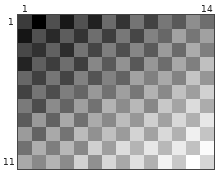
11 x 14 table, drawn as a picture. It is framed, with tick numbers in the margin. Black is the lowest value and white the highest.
Slope: up to the bottom right. Mirror symmetry: none. Grain: checkered. Ninth with the highest average: bottom right. Ninth with the lowest average: top left.
